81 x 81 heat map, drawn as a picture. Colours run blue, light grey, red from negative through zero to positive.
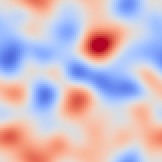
Roughest part: centre. Grain: smooth. Mirror symmetry: none. Histogram: bell-shaped. Lone odd cells: none.
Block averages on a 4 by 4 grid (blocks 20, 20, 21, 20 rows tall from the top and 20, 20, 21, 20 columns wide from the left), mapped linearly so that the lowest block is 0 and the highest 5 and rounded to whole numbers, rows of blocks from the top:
2241 | 0131 | 3222 | 5443
